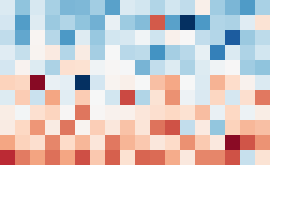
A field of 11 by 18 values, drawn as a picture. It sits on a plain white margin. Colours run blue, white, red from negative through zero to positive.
Stripes: none. Histogram: bell-shaped. Ninth with the lowest average: top right. Slope: up to the bottom.
